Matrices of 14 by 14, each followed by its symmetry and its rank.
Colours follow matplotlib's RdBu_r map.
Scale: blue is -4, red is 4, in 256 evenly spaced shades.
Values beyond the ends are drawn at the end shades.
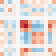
symmetric, rank two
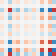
symmetric, rank one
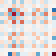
symmetric, rank two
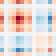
symmetric, rank one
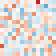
neither, full rank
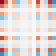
symmetric, rank one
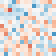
neither, full rank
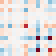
symmetric, rank two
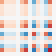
symmetric, rank one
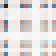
symmetric, rank one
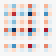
symmetric, rank one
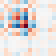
symmetric, rank two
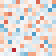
neither, full rank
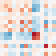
symmetric, rank two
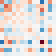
symmetric, rank two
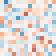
neither, full rank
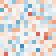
neither, full rank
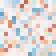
neither, full rank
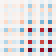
symmetric, rank one
